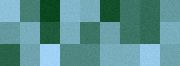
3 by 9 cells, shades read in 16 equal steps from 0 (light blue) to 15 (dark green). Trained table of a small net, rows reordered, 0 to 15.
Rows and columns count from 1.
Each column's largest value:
12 9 15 8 10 14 10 11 6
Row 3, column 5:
8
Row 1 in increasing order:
2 3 4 6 9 10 11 14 15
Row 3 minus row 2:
6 1 -13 4 -2 -1 -6 -10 1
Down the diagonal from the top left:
2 4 0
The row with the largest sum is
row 1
